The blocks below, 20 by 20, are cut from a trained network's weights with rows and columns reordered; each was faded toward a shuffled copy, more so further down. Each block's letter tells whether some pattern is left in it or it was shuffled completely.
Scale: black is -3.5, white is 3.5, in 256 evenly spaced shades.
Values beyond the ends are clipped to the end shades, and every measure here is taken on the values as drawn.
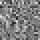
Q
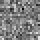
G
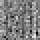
Q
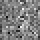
Q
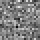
G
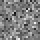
G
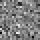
Q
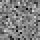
G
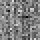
Q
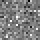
G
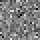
Q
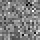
G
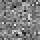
Q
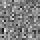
Q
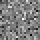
G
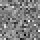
G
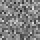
G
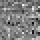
Q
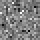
G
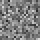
G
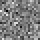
G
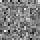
Q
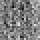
Q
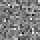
G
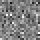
Q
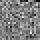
Q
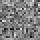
Q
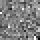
Q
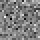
G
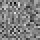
Q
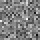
G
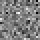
Q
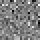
Q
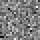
G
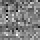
Q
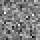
G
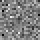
G
